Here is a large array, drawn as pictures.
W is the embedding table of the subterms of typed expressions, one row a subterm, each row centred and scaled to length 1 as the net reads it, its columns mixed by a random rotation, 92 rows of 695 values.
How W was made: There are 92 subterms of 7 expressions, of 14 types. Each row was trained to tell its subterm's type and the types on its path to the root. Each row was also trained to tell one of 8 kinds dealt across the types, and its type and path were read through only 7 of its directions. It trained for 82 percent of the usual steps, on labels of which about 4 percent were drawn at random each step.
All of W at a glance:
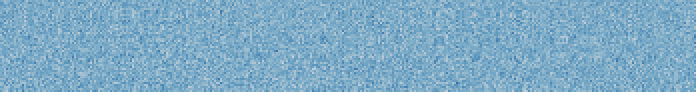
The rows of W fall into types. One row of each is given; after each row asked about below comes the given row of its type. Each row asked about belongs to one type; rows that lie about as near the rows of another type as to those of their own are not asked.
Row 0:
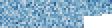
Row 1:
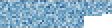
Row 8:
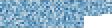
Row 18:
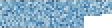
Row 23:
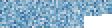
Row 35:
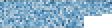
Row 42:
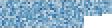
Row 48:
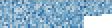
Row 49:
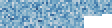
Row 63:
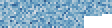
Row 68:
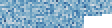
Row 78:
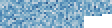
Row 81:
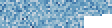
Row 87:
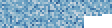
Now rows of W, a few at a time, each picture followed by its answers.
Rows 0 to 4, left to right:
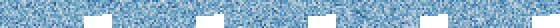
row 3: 87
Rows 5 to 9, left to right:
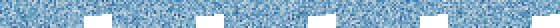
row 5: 23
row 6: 87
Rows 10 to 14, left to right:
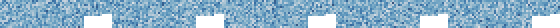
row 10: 35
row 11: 87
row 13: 81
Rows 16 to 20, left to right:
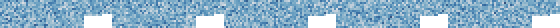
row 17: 81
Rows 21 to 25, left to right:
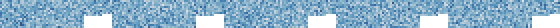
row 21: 78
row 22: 23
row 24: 81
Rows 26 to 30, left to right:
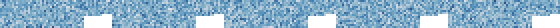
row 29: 35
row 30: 81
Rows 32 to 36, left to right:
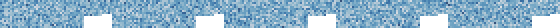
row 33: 1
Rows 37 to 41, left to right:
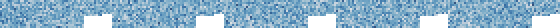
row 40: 1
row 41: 63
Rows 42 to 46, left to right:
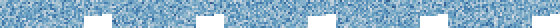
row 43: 87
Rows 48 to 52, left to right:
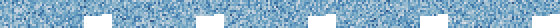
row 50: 18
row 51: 35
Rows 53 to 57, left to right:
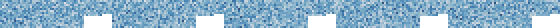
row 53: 78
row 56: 49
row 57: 49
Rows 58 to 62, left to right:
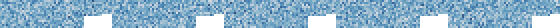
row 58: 48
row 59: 49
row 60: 63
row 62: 81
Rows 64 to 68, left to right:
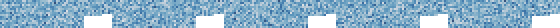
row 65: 1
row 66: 63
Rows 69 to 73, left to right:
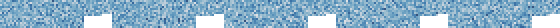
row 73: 48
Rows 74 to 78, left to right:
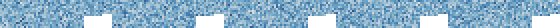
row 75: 48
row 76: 18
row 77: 23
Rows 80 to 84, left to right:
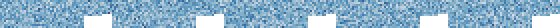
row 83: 35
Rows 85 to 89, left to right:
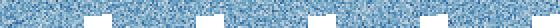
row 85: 78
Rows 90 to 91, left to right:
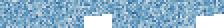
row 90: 87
